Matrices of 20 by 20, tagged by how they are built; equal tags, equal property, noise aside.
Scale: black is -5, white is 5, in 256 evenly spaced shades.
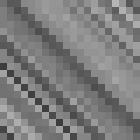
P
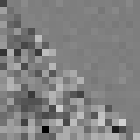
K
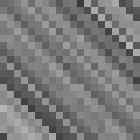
P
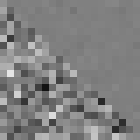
K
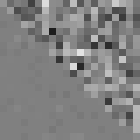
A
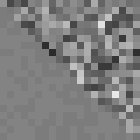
A
